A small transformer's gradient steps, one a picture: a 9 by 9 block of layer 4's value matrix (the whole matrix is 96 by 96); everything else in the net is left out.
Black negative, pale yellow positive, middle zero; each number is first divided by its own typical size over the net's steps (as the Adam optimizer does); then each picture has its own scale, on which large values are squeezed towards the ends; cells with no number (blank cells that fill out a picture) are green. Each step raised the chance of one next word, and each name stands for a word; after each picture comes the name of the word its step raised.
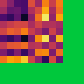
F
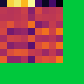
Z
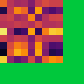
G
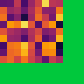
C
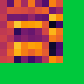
C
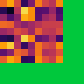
F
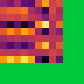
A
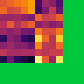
A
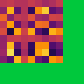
G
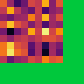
G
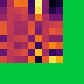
Z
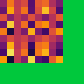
C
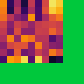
C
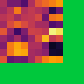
G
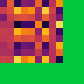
A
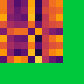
F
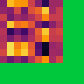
C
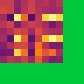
F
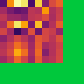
Z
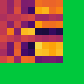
G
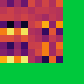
A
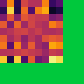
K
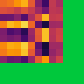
C
